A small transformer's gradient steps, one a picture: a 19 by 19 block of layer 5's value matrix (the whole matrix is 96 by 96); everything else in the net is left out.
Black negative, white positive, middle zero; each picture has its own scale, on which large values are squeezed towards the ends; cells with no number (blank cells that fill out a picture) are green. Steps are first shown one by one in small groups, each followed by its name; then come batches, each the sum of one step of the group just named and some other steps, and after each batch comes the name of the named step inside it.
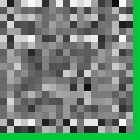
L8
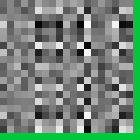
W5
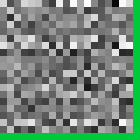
L8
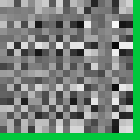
W5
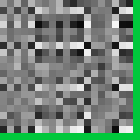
W5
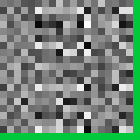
W5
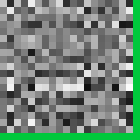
L8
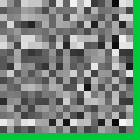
L8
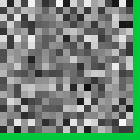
L8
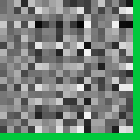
W5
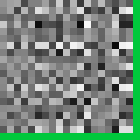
W5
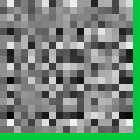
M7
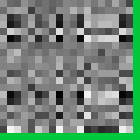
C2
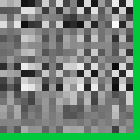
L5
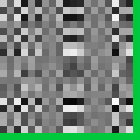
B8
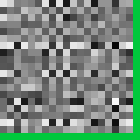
B8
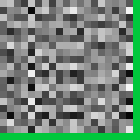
M7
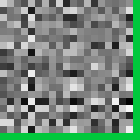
L5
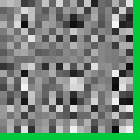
L5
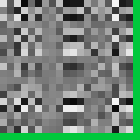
B8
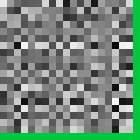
L5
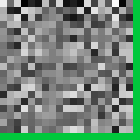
L5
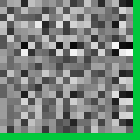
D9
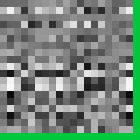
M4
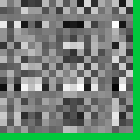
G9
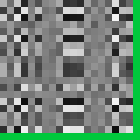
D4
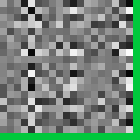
D9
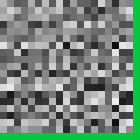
M4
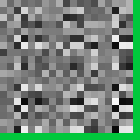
D4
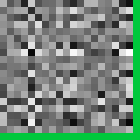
D9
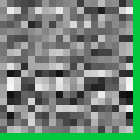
M4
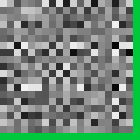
G9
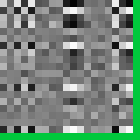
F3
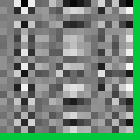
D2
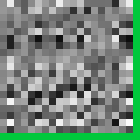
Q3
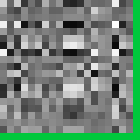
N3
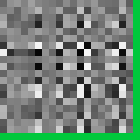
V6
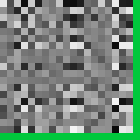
F3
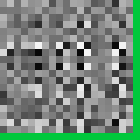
V6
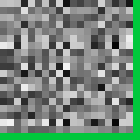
D2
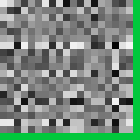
D2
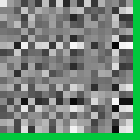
F3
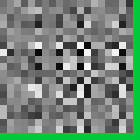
V6
